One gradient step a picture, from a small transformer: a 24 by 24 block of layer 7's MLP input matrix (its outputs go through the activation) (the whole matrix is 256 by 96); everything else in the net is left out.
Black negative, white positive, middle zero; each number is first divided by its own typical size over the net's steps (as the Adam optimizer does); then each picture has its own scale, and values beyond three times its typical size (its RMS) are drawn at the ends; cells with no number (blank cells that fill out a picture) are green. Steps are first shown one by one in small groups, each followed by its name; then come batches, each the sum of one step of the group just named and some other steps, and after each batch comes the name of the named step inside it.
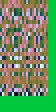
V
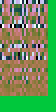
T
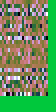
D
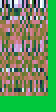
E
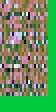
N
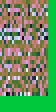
D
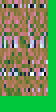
E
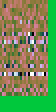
V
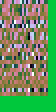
T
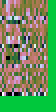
V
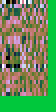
E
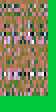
D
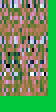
E
